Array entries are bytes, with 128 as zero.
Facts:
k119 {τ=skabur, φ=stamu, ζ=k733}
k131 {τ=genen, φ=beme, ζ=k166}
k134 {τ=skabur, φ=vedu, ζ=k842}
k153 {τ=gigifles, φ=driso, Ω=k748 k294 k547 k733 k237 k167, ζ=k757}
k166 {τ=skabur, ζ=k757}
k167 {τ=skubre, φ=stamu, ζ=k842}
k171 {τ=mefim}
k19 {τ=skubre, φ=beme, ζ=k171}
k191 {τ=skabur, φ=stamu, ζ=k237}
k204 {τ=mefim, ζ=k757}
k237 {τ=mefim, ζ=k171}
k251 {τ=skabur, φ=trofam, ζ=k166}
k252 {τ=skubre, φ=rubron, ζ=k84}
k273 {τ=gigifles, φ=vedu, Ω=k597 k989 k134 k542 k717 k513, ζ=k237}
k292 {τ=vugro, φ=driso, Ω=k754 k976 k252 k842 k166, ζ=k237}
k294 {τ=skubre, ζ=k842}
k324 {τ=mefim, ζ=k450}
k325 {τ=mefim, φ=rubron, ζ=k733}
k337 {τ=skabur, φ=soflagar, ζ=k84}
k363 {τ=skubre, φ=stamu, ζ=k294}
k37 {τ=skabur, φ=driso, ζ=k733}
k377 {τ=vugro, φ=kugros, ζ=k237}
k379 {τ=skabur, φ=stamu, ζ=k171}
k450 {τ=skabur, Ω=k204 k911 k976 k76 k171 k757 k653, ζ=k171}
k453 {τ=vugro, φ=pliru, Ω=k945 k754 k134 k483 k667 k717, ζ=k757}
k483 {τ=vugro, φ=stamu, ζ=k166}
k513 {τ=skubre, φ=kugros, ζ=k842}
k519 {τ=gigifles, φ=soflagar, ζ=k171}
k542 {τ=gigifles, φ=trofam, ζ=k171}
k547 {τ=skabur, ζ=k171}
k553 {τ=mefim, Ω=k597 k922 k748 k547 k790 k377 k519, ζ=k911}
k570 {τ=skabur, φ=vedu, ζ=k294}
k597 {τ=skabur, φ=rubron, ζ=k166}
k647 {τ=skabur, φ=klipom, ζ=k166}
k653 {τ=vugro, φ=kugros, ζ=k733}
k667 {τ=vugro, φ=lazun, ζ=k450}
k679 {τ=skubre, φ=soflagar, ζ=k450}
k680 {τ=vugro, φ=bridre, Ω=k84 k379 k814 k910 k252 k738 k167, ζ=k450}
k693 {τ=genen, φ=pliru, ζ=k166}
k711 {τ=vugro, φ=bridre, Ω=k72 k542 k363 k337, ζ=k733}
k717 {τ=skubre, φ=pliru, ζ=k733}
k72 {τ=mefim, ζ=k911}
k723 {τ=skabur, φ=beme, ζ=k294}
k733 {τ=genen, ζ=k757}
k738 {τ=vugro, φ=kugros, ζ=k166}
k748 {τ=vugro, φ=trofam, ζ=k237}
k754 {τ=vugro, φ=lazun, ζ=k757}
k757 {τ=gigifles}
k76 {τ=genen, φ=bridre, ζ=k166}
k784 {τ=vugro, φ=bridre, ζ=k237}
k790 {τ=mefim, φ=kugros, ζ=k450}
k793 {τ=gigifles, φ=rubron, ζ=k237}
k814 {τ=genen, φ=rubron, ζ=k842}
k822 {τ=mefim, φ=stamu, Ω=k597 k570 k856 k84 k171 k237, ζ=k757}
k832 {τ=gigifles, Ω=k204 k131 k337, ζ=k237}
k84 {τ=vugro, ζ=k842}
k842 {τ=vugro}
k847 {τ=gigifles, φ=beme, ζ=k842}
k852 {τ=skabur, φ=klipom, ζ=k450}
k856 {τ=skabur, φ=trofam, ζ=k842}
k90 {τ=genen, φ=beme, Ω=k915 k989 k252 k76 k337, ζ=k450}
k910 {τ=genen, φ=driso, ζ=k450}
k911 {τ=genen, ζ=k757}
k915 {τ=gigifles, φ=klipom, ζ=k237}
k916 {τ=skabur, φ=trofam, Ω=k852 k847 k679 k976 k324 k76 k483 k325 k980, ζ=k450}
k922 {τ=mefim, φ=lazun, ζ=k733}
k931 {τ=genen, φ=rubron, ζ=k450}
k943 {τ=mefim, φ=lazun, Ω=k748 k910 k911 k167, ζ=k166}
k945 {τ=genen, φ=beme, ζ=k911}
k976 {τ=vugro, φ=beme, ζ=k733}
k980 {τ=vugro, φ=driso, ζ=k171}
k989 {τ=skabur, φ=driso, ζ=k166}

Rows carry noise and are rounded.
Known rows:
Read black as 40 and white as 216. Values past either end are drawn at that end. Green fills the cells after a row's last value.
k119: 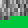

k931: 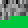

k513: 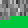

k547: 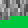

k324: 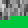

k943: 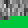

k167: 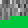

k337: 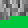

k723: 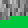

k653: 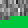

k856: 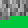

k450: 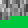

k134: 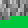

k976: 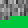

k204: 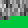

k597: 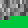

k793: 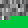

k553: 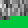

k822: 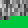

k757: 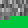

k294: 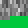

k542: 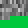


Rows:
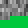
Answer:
k980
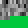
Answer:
k814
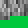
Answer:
k37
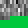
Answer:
k711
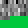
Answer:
k733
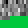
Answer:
k911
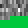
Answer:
k915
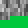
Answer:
k852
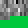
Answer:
k717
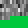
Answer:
k832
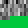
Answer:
k76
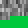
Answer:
k667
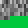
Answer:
k483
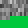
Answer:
k847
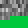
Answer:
k519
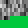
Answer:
k325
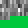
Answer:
k784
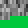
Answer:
k292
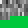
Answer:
k680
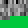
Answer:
k693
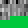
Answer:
k90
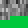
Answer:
k679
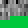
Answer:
k910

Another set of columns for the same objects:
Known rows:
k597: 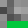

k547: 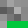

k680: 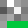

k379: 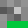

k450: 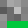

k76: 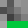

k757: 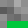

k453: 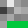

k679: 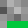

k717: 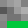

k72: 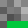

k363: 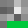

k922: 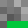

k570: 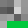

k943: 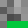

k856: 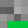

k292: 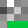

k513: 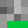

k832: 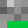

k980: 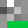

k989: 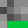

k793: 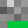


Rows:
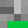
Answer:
k847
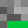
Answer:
k822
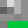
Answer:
k976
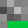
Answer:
k916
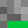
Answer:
k553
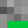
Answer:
k542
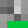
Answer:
k723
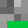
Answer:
k337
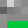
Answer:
k653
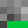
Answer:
k325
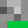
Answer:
k19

